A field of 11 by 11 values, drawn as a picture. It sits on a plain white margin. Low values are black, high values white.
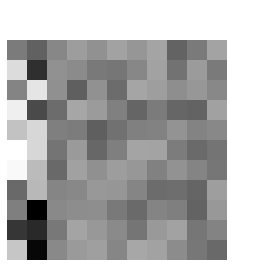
Mirror symmetry: none. Ninth with the lowest average: bottom left. Seam: vertical, 20% of the way across, the right part calmer. Ninth with the highest average: middle left.
